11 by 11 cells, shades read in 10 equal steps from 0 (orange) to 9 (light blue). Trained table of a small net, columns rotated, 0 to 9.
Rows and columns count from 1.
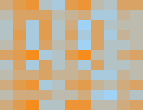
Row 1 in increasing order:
1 1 2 2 3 3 4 6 7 7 8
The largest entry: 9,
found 3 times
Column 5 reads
8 6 7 7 6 7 7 5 7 6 7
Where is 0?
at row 6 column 3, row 6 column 7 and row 11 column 3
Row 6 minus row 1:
-1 0 -1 1 -1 0 -1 0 0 1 0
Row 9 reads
4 2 1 8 7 3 2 5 6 4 3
